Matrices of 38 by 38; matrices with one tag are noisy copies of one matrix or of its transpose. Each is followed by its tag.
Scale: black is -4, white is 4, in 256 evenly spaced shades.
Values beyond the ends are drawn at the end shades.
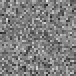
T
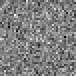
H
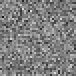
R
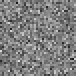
R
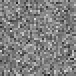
R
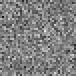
R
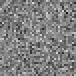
H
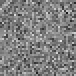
H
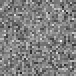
H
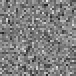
T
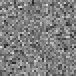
T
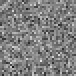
H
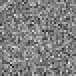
H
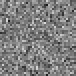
T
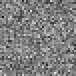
R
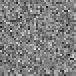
R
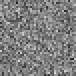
R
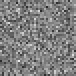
R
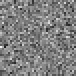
T
